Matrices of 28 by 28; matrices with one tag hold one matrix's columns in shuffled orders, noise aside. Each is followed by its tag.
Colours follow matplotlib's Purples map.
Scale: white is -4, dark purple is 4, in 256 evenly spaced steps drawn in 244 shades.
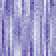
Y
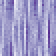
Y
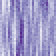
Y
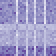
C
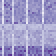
C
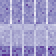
C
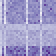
C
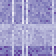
C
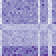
C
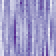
Y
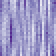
Y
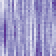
Y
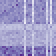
C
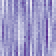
Y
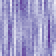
Y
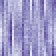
Y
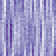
Y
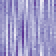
Y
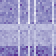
C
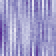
Y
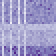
C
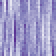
Y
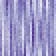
Y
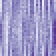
Y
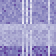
C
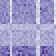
C
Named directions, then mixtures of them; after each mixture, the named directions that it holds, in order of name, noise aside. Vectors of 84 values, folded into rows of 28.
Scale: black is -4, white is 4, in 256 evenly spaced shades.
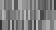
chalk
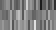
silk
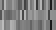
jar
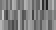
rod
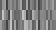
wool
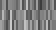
silk, wool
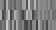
wool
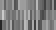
chalk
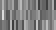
chalk, rod, wool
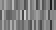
chalk, jar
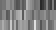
jar, silk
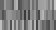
chalk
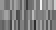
silk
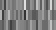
jar, wool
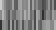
chalk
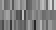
jar, silk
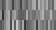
chalk, rod, wool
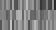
chalk, silk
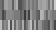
chalk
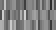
jar, wool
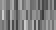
chalk, rod, wool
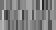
jar, rod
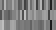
jar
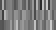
jar, rod, silk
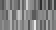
silk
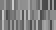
chalk, jar, rod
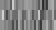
chalk, rod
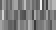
rod, silk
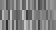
wool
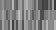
chalk, rod, silk
